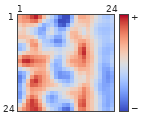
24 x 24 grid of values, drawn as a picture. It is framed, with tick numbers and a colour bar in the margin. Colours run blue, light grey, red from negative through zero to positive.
Lone odd cells: none. Seam: vertical, 70% of the way across, the right part calmer. Ninth with the lowest average: top middle. Stripes: upright, repeating 2 times.
